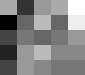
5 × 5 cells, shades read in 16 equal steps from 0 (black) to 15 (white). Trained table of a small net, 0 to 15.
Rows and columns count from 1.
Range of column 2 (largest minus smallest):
6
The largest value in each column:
10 9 11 10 15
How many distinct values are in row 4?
4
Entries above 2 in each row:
5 4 5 4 5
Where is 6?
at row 2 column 2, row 2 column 4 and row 3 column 3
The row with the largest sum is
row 1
